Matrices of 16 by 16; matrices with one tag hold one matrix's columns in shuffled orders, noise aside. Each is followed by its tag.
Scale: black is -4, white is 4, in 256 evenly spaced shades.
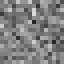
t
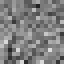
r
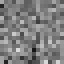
r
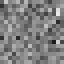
t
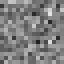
t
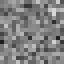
t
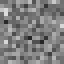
t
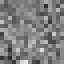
r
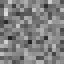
t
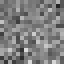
r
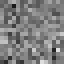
r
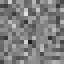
t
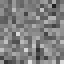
r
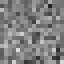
r
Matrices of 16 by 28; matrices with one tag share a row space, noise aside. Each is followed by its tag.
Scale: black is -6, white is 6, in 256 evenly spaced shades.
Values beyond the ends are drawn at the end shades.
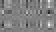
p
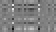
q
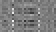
q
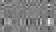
p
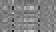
q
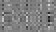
p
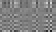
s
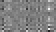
p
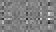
p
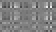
s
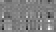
p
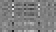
q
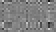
p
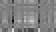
q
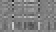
q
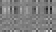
s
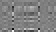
q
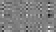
p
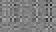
s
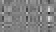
p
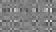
s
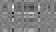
q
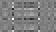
q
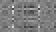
q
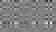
s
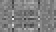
q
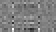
q
